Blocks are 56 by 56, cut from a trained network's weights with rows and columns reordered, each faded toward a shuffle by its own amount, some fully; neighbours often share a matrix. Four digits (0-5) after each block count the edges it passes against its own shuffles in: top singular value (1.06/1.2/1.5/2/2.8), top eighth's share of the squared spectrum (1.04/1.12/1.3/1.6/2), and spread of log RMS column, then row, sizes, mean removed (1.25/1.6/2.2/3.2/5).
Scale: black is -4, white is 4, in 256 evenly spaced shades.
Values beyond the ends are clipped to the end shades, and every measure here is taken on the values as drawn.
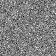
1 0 0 0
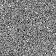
0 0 0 0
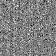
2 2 0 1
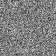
2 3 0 0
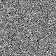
0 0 0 0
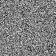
0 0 0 0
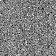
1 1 0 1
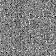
1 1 0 1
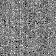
2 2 0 2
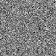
3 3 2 0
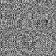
4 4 2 1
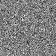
1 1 0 0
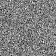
0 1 0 0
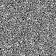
0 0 0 0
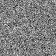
0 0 0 0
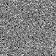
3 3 1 1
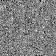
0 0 0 0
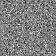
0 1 0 0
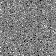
1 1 0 0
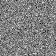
0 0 0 0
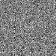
3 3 2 0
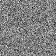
1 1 1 0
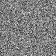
1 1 0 0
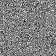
1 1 0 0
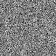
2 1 0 0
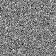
1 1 0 0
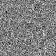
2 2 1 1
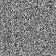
2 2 0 0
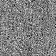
2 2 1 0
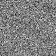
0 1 0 0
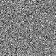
2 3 1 1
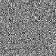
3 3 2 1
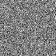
2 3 1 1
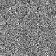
3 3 1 1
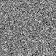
2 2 1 0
